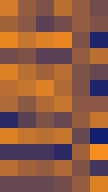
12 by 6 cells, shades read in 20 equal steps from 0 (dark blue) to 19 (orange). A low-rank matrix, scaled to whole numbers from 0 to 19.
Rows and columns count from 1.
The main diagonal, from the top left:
16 10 17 6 9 1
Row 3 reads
18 15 17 18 9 1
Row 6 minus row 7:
1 5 4 -2 -1 -9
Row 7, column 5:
10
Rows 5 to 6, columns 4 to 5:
14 9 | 13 9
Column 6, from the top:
8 9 1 14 7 1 10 15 0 19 4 17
